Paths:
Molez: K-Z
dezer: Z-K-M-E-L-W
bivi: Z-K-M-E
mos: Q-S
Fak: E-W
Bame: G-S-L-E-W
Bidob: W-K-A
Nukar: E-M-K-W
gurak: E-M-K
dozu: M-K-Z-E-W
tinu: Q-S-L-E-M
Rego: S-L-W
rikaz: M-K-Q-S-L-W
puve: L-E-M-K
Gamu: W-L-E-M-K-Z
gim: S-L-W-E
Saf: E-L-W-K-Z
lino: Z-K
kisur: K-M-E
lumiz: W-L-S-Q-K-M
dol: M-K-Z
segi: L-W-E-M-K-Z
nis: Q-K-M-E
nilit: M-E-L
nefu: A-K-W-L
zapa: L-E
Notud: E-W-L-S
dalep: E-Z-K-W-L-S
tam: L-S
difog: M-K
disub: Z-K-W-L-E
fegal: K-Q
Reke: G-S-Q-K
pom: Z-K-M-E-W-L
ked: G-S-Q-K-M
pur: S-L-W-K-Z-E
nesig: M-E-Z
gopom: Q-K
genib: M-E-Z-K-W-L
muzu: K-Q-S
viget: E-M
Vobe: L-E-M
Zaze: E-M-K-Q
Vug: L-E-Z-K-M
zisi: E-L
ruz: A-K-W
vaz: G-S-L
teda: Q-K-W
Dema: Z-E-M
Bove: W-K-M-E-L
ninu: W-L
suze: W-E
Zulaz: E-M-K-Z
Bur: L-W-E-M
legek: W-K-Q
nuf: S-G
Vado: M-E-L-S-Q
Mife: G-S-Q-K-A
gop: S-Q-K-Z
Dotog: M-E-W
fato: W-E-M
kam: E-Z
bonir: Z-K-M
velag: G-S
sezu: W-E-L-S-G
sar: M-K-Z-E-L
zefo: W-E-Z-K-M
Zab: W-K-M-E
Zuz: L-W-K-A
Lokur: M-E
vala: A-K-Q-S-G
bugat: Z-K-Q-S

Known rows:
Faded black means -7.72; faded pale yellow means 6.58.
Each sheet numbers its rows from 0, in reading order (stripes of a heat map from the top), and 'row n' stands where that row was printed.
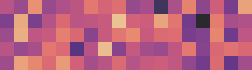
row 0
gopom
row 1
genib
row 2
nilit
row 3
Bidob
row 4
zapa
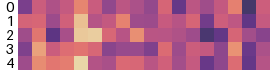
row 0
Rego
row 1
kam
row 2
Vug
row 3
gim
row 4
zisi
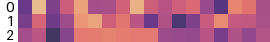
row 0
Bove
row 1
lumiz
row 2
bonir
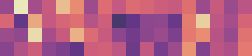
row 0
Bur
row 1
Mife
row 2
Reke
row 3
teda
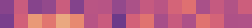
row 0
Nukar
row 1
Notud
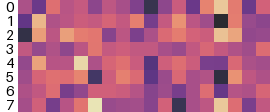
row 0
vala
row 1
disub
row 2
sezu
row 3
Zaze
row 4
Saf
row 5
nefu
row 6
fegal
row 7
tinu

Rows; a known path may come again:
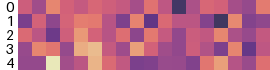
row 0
mos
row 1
pur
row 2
viget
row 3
puve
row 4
Reke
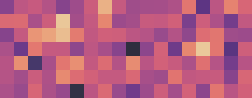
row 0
legek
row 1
kam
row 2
vaz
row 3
vala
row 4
Dema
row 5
gurak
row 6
ruz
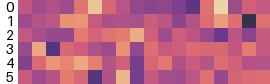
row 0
ked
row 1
nuf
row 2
dol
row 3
fato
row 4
Notud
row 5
Bidob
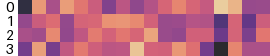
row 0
sezu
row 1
lino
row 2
difog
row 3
genib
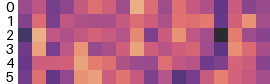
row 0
bivi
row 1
Zab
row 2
disub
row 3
Bove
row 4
dalep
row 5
lumiz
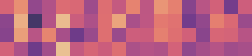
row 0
nesig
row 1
Gamu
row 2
suze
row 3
Zulaz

